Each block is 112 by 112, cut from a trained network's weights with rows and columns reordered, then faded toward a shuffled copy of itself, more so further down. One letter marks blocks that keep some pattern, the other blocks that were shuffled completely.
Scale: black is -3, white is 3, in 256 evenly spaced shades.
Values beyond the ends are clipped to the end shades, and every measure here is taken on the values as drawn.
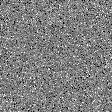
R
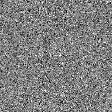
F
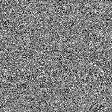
F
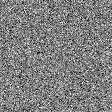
R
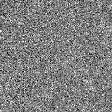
F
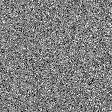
R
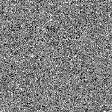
F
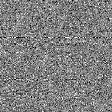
F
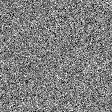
R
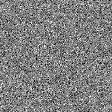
F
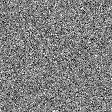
R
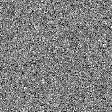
F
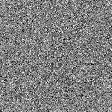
F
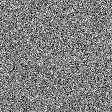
R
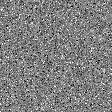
R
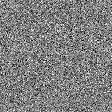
F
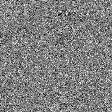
F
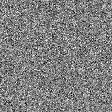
F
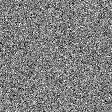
R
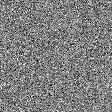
R
